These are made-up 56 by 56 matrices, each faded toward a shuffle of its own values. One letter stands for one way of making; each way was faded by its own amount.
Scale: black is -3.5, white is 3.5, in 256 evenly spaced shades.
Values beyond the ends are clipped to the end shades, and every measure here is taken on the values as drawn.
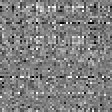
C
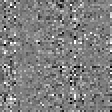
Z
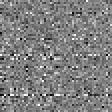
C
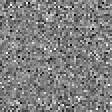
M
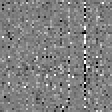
Z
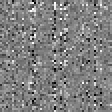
Z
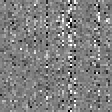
Z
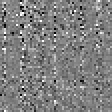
Z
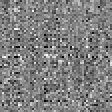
C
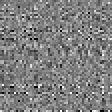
C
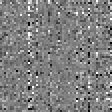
Z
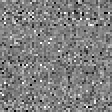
M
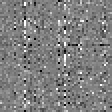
Z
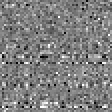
C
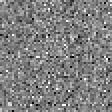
M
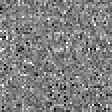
M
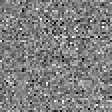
M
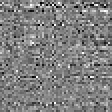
C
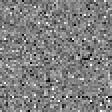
M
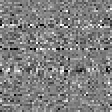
C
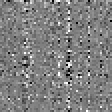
Z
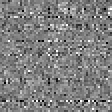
C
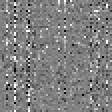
Z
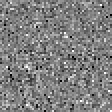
M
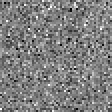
M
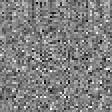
C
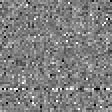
M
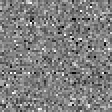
M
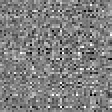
C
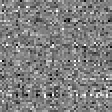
C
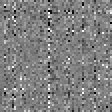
Z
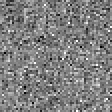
M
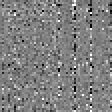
Z
